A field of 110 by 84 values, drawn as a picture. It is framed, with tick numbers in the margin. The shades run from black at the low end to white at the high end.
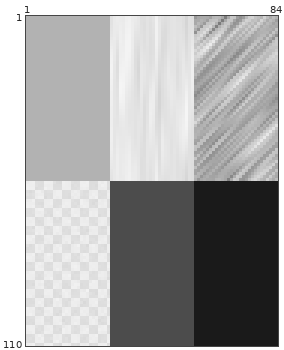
It is made of 2 by 3 panels. Panel 1,1: high, flat. Panel 1,2: very high, streaked downward, faint in contrast. Panel 1,3: high, slanting up to the right. Panel 2,1: very high, checkered, faint in contrast. Panel 2,2: low, flat. Panel 2,3: very low, flat.
